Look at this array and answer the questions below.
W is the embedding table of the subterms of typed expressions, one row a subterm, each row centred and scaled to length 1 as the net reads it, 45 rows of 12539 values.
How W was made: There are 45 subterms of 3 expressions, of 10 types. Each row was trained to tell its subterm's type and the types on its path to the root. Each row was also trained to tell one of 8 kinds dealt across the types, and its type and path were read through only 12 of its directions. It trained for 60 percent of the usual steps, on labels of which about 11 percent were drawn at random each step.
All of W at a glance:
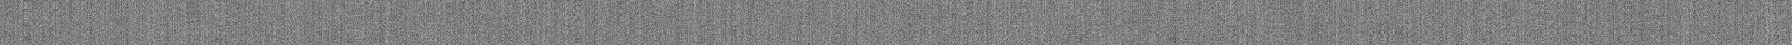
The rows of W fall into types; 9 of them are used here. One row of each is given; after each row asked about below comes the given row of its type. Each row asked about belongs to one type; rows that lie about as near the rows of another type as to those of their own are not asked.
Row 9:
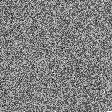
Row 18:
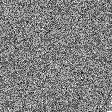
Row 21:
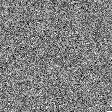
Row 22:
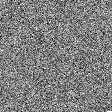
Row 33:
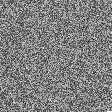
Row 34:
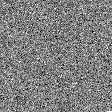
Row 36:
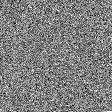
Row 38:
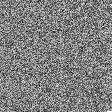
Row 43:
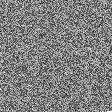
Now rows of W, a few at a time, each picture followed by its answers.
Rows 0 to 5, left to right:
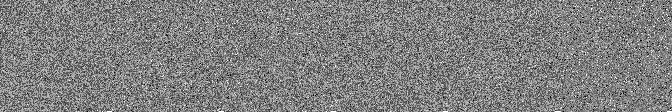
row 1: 22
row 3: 21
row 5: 38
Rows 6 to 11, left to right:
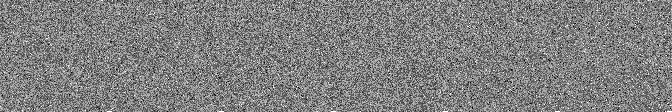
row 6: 22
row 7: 21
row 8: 21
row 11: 9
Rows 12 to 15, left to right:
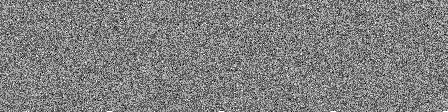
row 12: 21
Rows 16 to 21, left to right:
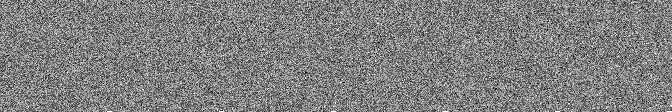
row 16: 18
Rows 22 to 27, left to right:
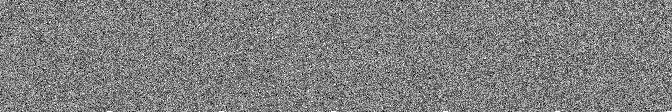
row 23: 33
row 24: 18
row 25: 9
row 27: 33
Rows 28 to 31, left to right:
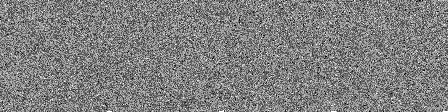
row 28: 22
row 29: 18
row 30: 34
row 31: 33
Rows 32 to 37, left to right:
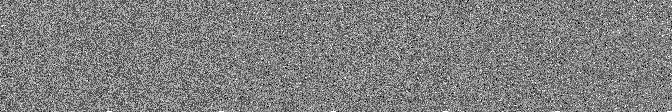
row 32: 33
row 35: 22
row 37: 34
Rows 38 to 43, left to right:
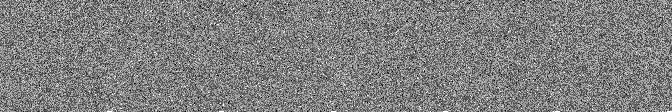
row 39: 9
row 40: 34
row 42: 36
